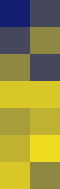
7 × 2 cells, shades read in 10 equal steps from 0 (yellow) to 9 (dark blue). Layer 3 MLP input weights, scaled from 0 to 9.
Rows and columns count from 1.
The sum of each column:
27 25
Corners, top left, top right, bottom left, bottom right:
9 7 1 4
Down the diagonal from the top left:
9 4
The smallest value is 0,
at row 6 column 2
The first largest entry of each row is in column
1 1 2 1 1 1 2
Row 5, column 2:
2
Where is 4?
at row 2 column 2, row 3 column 1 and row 7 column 2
